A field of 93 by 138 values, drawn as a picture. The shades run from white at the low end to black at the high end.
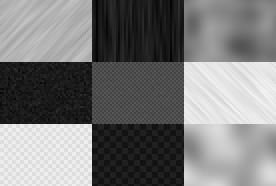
It is made of 3 by 3 panels. Panel 1,1: low, slanting up to the right, faint in contrast. Panel 1,2: very high, streaked downward, faint in contrast. Panel 1,3: middling, smooth. Panel 2,1: very high, fine-grained, faint in contrast. Panel 2,2: high, checkered, faint in contrast. Panel 2,3: very low, slanting down to the right, faint in contrast. Panel 3,1: very low, checkered, faint in contrast. Panel 3,2: very high, checkered, faint in contrast. Panel 3,3: low, smooth.
